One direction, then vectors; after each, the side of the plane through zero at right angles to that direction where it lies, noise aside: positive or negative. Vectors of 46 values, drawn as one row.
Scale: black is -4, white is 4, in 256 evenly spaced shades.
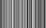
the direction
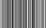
negative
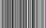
negative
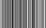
negative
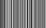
positive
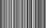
positive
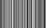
positive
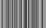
negative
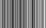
negative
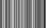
positive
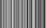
positive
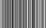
negative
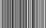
negative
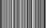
positive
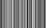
positive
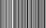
positive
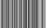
negative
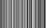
positive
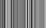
positive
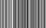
positive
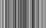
negative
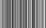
negative
